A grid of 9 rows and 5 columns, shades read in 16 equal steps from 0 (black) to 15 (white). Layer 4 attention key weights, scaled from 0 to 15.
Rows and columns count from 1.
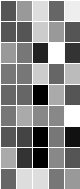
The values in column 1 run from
5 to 10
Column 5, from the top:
14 5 3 11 5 15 1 5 9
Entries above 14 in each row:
0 0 1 0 0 1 0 0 0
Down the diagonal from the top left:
5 5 2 6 5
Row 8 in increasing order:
0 3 5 8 10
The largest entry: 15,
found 2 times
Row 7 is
5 4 0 7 1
